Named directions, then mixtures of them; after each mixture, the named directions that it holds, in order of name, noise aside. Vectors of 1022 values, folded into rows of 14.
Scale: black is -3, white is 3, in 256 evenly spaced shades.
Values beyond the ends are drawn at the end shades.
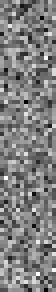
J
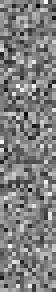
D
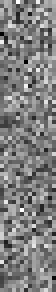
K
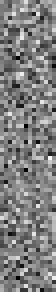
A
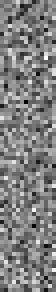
J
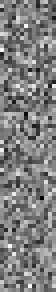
D, K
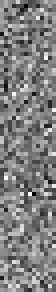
D, J, K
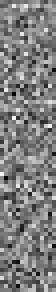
D, J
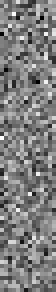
A, J, K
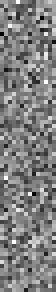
A, J, K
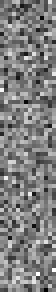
J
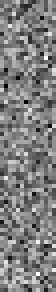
J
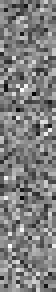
D, J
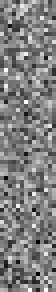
J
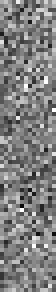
D, K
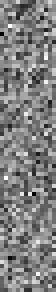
J, K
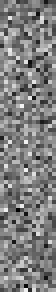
A, D, K
